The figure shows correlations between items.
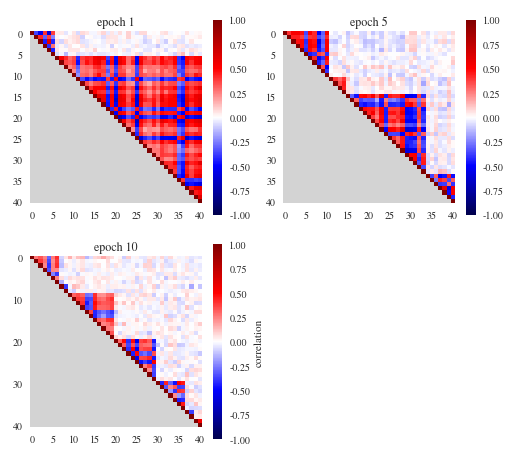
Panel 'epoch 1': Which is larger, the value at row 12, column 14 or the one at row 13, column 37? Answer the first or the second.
the second
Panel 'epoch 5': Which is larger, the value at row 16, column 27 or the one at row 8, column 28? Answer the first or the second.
the second
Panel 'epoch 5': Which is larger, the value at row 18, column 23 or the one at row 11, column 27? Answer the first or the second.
the first
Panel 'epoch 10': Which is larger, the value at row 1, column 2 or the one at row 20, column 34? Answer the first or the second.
the first
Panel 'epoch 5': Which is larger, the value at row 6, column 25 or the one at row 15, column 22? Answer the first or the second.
the second
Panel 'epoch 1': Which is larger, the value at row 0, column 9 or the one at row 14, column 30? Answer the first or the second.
the second
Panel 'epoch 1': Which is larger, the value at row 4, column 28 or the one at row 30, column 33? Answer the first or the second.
the second
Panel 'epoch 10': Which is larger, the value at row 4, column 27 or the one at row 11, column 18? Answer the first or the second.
the second
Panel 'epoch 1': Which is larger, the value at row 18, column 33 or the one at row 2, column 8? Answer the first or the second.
the second
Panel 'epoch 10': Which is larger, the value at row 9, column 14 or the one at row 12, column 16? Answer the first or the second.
the second
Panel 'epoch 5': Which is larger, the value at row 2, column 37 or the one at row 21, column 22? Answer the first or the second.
the second
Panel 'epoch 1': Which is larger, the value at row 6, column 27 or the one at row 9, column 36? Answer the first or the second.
the first
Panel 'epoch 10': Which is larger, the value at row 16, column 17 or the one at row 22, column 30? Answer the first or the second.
the first
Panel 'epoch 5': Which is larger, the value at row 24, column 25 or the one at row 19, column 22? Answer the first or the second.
the second
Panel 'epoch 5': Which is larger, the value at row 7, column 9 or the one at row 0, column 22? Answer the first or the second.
the second
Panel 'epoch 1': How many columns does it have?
41
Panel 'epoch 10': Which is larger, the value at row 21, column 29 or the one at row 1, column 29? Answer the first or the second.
the second
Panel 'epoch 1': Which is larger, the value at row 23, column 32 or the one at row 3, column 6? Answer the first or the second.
the first
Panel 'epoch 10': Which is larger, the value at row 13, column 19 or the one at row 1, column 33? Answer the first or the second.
the second
